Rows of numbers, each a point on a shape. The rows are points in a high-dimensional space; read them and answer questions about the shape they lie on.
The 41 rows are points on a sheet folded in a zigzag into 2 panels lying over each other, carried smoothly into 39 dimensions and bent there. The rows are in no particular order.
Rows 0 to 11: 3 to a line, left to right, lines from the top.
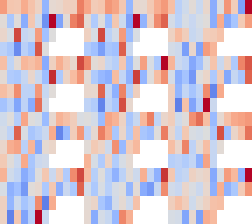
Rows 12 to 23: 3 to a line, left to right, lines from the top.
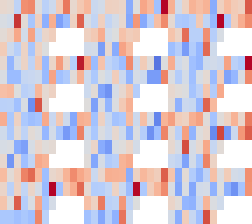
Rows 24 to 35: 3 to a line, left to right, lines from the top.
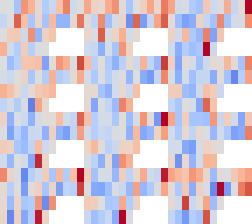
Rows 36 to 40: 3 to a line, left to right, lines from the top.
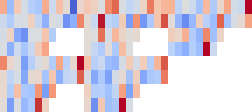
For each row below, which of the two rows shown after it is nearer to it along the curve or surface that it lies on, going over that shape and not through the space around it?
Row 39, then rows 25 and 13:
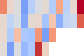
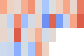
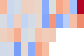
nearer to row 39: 13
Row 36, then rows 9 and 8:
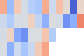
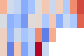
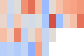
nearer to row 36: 9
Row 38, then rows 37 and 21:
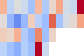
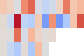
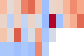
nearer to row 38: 21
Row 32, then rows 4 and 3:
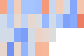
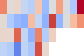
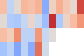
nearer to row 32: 4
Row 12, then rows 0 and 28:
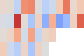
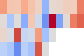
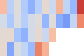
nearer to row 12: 0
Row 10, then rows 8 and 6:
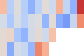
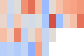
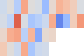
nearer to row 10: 8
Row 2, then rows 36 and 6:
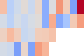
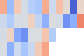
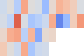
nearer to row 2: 36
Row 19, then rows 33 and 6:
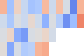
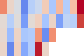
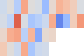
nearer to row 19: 33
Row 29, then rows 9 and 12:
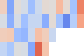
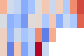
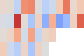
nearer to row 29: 9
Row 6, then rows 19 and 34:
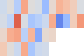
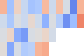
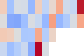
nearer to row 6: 34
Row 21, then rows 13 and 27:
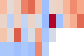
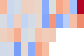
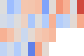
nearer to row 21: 27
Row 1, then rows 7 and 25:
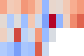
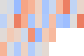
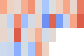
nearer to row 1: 25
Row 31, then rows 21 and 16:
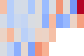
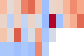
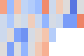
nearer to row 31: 16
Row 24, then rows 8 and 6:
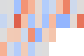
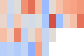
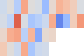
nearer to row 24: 8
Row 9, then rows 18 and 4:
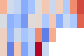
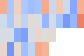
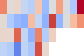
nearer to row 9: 4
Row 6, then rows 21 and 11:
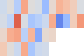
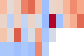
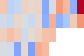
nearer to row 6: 21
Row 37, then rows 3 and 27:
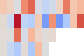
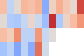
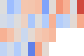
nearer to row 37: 3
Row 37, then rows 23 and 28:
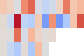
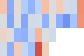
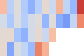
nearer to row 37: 28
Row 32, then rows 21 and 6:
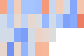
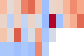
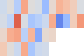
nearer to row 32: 21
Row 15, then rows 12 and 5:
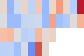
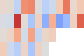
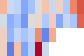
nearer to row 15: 5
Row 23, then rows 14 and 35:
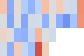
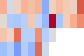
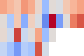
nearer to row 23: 14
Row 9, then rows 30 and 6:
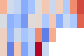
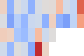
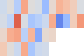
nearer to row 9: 30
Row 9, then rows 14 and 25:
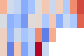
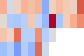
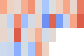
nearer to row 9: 14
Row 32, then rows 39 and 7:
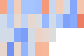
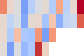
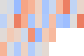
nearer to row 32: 39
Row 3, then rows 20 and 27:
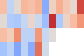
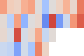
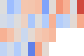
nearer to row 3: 27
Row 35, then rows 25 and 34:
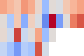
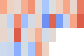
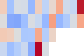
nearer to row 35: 25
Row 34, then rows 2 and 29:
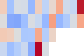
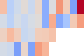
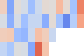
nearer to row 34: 29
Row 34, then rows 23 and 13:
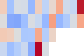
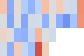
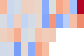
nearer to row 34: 23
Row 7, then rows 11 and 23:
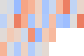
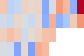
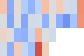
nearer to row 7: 11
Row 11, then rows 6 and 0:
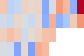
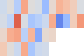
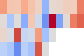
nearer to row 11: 0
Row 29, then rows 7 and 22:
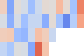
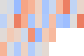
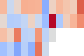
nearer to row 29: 22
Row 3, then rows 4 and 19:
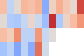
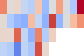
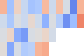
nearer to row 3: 4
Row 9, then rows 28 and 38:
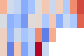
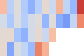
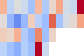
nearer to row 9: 38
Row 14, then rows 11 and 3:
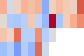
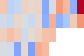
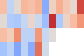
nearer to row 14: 3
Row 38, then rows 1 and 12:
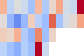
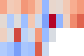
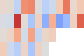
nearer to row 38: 1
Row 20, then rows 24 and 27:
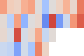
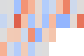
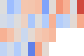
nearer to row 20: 24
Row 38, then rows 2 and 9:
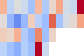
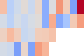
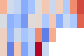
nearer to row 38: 9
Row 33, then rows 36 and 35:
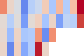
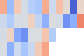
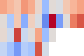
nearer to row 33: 36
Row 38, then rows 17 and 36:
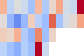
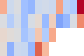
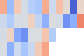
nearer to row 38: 17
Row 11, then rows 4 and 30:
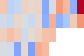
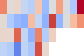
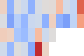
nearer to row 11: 4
